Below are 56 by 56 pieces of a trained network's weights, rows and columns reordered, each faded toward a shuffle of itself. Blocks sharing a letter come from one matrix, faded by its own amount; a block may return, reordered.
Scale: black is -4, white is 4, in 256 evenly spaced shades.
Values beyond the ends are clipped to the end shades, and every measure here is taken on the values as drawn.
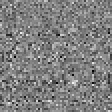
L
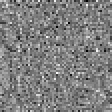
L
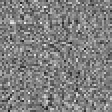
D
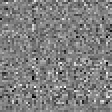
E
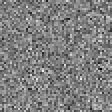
D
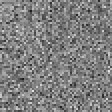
D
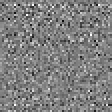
E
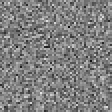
D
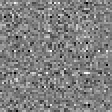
E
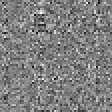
L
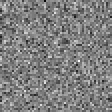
D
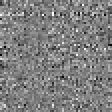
E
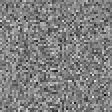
D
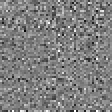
E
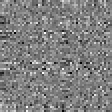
E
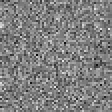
D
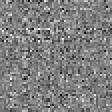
E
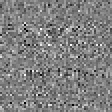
E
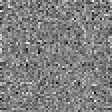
L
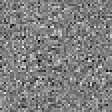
L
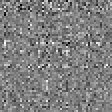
E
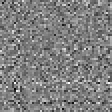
L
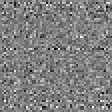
E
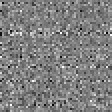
E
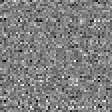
E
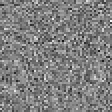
D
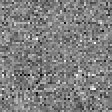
L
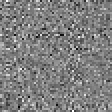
L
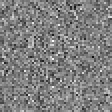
D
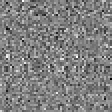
L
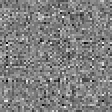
L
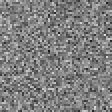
D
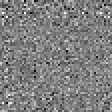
E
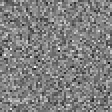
D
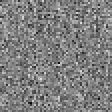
D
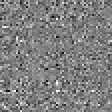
E
